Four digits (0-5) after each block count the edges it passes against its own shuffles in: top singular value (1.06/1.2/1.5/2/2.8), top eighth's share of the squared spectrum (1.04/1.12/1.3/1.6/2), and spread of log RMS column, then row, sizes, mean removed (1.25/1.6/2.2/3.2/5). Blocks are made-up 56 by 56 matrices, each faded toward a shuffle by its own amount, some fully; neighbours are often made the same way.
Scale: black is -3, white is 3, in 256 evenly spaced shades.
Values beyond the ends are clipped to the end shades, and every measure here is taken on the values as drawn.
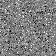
2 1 0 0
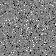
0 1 0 0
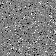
0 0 0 0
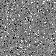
0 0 0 0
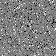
0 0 0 0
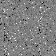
1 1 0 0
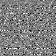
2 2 0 3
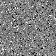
0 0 0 0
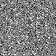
0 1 0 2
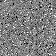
0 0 0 0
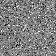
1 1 0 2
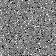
0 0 0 0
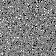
0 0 0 0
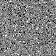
0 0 0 1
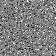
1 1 0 1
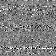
2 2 0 3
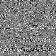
1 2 0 3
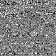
1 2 0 3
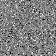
0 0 0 1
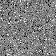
0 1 0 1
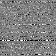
3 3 0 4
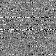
2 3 0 3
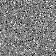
0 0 0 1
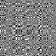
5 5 3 3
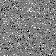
2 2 0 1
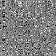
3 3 1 2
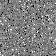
1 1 0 0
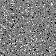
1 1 0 0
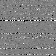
4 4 0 3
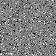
1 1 0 2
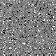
3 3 1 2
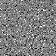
3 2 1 1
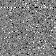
2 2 0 1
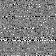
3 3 0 3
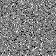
2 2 0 0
